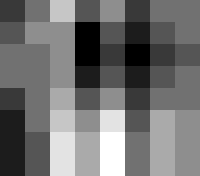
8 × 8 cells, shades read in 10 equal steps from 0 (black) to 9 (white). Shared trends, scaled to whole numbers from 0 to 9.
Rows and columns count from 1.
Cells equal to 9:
2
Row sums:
31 24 20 25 30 39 42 42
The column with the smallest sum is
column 6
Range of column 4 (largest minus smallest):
6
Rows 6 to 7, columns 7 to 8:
6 5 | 6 5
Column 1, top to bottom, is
2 3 4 4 2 1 1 1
